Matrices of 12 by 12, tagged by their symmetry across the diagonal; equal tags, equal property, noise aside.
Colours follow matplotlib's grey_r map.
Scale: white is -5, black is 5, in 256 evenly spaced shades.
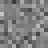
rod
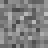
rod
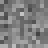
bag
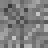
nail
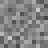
nail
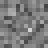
nail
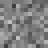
bag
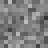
bag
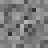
nail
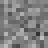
bag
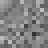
nail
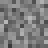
bag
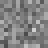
bag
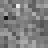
rod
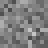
nail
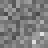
nail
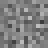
rod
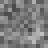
nail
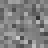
rod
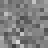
bag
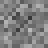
nail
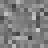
rod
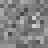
bag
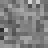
rod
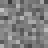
rod
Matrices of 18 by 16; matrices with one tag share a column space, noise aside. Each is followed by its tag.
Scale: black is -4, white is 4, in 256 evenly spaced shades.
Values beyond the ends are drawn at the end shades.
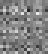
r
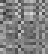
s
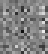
r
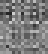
s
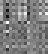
s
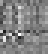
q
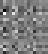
r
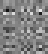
r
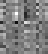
s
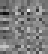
r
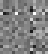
r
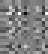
r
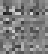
r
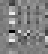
q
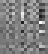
s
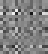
r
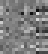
r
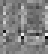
q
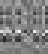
q
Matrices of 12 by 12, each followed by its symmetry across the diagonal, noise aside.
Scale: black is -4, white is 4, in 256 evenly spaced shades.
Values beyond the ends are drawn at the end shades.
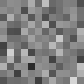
neither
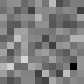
neither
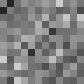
symmetric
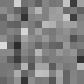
neither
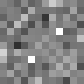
symmetric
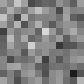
symmetric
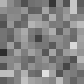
symmetric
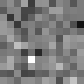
neither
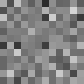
symmetric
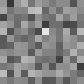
neither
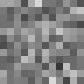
neither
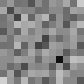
symmetric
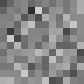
symmetric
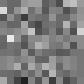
neither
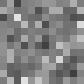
symmetric
